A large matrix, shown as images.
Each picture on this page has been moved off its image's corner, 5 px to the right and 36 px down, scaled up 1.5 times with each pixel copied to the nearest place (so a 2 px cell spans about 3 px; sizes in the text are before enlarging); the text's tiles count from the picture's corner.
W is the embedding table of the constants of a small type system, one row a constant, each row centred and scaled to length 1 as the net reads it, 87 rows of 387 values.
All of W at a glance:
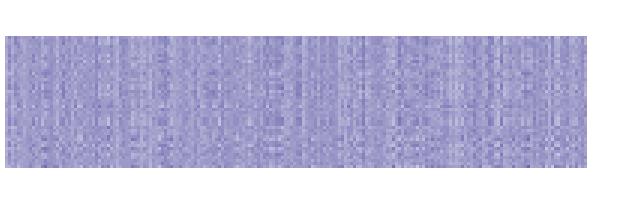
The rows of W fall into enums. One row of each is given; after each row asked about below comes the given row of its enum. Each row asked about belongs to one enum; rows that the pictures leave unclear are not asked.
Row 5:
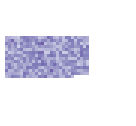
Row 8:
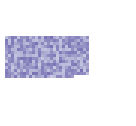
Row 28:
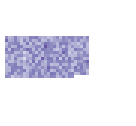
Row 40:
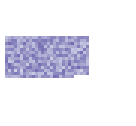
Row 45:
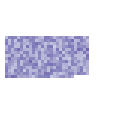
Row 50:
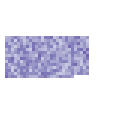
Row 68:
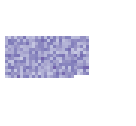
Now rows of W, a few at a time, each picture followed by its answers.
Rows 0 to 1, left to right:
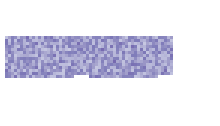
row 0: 8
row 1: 45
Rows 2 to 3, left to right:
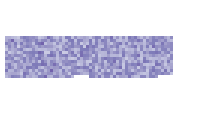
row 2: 5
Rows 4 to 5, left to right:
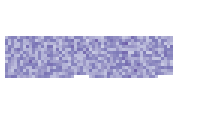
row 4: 45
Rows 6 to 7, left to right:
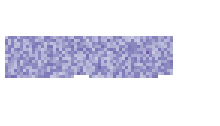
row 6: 45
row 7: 28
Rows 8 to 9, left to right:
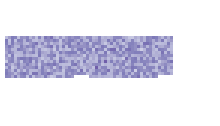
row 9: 28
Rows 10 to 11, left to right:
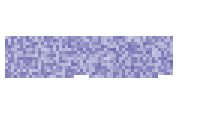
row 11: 28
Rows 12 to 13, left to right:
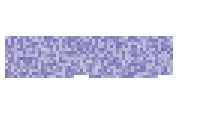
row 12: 8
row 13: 45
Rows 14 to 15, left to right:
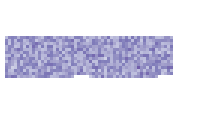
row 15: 68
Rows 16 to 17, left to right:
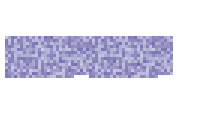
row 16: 8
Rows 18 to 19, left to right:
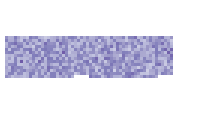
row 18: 28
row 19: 50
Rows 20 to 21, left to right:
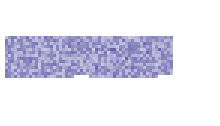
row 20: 8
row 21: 28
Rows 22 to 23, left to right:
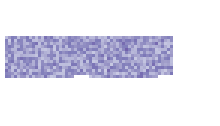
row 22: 8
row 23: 40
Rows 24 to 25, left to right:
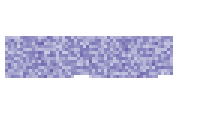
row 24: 5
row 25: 40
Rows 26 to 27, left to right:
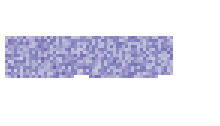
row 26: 68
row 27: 45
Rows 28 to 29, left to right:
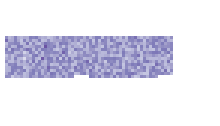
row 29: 8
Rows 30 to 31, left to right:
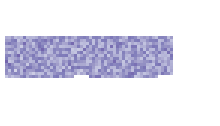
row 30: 40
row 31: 45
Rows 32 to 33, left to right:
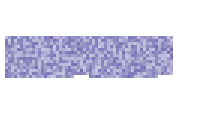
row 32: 8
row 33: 45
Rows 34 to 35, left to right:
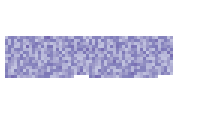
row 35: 45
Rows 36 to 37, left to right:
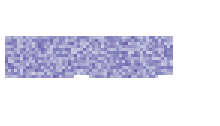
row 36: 40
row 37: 5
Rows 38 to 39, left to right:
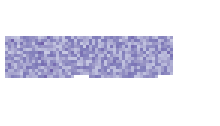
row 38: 5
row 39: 45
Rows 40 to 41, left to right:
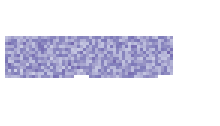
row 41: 45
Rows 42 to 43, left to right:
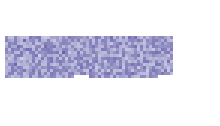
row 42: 28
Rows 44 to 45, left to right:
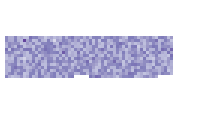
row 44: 28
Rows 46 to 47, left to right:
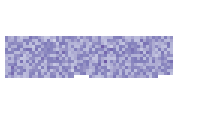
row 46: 28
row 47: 28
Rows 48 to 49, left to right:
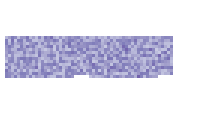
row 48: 8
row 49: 40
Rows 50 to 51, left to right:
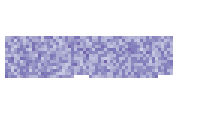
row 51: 28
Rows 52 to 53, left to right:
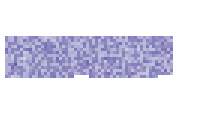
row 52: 28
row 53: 8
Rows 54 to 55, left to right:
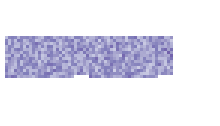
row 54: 45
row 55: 50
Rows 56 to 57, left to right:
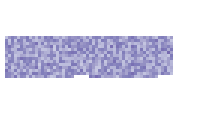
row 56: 8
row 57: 45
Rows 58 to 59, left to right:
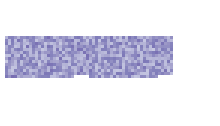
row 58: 45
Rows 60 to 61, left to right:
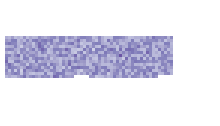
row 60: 40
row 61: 28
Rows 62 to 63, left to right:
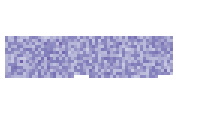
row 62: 28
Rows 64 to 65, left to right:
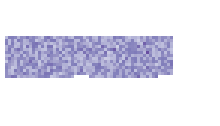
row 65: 28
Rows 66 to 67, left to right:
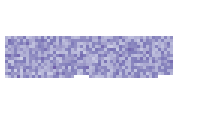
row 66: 68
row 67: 28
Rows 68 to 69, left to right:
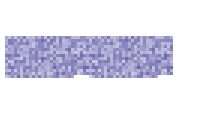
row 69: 68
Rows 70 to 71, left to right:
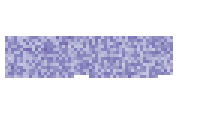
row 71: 8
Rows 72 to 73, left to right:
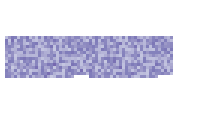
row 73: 8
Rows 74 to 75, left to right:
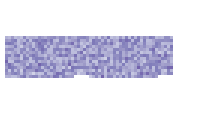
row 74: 40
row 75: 68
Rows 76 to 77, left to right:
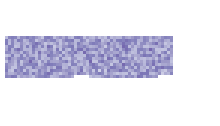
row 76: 45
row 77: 40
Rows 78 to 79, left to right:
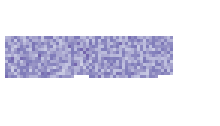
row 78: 50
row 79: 8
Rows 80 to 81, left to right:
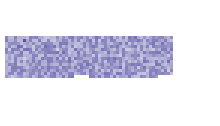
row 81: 8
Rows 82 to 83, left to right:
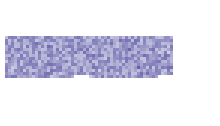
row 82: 45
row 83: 68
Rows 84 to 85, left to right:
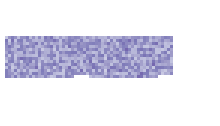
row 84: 8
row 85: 40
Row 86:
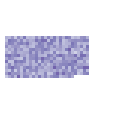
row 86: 68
